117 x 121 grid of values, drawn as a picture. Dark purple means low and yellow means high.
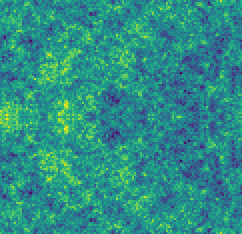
The top and bottom halves mirror each other. The field is mottled with small blotches. The values follow a bell shape. The middle left is the ninth with the highest average. No row or column stands out. No regular stripes run through it.
